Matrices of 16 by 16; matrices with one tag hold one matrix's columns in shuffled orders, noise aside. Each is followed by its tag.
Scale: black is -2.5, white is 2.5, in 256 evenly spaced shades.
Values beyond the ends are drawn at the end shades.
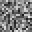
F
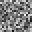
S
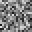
S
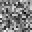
F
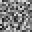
S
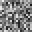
F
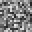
F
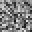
F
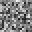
F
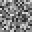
S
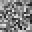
F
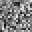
F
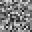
S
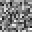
F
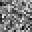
F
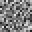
S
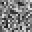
F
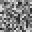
F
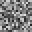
S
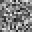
S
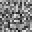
F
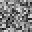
F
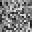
F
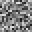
S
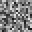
F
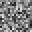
F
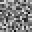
S
